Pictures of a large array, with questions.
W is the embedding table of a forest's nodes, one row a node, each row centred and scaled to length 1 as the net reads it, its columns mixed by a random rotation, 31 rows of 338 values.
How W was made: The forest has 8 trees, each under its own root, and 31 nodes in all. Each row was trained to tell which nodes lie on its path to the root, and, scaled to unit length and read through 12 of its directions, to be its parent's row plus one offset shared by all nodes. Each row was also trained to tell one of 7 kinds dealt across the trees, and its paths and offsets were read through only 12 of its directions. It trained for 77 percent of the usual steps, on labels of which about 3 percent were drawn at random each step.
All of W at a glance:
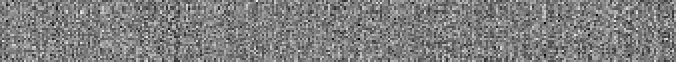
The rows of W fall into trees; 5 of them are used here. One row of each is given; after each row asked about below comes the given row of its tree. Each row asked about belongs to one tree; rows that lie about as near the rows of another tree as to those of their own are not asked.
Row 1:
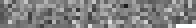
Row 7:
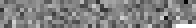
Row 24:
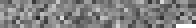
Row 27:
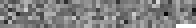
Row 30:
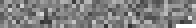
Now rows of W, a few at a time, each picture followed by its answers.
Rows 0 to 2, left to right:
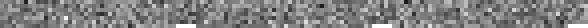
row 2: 30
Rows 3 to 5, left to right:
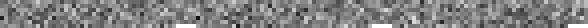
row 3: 7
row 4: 7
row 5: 30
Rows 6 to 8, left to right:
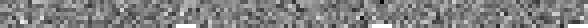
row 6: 30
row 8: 30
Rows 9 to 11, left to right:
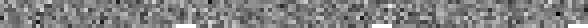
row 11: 27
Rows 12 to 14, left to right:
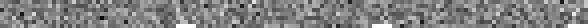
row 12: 27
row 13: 24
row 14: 1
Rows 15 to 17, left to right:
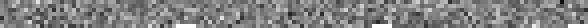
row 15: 7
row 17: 1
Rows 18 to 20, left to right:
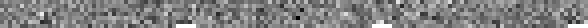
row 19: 27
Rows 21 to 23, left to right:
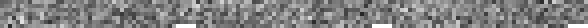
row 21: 30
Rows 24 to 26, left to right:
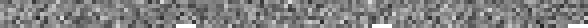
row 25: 27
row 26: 24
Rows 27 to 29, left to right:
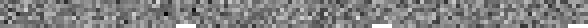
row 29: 24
